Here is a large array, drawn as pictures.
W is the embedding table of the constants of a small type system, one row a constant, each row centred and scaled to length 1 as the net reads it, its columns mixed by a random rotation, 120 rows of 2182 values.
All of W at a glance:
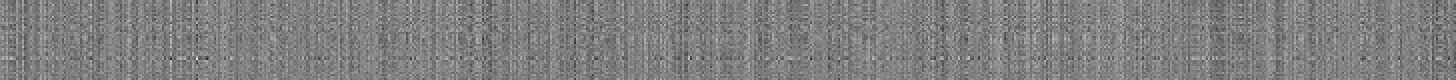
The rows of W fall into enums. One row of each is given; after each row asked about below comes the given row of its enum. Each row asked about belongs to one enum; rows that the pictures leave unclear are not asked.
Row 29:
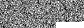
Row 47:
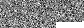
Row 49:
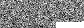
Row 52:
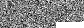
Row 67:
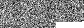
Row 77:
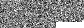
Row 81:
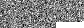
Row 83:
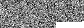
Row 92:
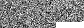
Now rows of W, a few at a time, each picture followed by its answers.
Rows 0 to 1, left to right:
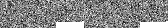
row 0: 52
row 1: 83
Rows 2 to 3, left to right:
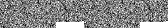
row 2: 29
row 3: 29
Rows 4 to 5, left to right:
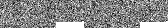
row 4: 67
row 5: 52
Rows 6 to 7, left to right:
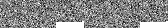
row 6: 47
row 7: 83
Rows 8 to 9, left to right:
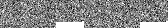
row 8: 67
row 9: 47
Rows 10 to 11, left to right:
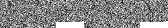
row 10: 52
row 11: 29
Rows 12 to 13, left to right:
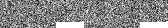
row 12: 52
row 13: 67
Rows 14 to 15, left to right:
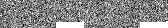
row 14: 81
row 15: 67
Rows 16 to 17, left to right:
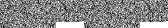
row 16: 29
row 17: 29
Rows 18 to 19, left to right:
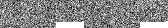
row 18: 67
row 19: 92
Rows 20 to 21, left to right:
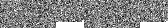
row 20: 77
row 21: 81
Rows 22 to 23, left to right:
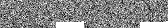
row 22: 49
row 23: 29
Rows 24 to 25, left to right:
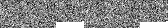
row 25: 67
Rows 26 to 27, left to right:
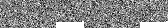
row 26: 47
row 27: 52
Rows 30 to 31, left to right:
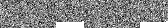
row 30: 83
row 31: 81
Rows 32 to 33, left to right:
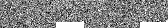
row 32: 92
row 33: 77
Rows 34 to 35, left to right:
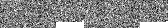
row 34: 77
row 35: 67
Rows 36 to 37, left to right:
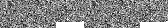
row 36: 52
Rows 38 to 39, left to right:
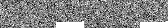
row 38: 83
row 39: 49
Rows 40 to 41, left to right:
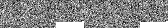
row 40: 67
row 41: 83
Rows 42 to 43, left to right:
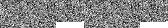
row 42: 83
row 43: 83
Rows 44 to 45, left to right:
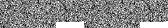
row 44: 29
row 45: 29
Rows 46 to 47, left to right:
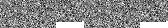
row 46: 47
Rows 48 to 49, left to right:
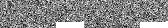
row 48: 52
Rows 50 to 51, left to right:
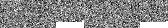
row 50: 77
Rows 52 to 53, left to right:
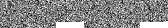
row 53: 29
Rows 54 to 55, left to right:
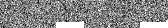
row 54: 29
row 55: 77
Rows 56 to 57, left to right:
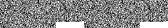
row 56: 29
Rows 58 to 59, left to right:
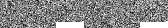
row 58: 52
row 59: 92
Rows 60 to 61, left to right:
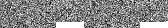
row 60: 92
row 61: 52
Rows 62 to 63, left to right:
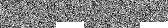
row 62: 83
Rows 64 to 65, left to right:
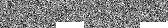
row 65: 47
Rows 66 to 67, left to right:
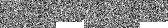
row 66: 77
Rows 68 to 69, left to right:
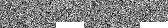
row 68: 92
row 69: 52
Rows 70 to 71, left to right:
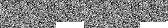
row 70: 83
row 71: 83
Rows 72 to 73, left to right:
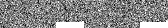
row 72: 29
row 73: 77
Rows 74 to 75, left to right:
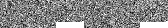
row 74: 52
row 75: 92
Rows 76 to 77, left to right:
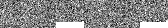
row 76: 67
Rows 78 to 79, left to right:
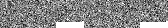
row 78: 52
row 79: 47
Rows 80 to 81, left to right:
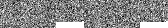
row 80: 67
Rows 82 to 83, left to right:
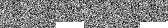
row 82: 67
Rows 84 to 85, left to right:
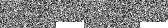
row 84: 77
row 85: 77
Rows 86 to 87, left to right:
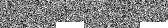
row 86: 52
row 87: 77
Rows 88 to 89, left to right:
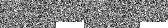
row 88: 77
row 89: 77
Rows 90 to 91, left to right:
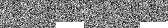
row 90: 67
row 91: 83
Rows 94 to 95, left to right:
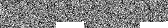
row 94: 83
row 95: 29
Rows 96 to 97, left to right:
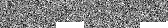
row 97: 47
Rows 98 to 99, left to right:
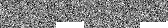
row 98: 83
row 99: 47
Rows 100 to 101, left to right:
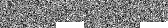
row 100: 52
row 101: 81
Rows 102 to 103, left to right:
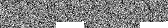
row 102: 83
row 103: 29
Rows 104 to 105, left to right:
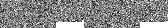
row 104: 77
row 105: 52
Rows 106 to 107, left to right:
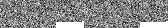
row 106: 47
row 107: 83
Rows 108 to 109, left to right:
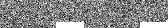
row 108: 49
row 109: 77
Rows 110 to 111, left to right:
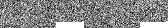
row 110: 67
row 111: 92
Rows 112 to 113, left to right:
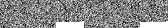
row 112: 29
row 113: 83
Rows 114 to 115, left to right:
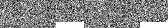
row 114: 67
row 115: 77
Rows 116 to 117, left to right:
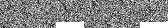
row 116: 29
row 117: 52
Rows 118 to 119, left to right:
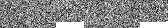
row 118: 92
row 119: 67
